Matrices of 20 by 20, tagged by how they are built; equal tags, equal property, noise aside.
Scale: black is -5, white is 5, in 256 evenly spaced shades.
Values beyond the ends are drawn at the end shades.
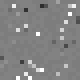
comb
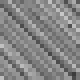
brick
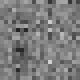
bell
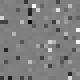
comb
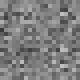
bell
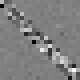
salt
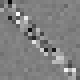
salt
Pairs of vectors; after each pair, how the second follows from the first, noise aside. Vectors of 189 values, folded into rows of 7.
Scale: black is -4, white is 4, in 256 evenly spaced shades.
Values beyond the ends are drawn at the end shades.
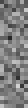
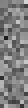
shuffled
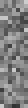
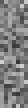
shuffled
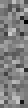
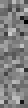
copied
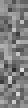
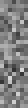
copied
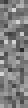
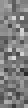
shuffled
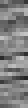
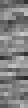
copied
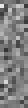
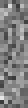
shuffled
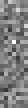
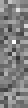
copied
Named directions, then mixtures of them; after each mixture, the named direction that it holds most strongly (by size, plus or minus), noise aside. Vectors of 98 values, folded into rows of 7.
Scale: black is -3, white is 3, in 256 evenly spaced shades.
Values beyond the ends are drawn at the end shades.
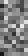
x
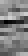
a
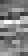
a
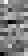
a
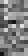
x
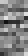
a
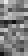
a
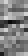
a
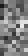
x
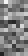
x
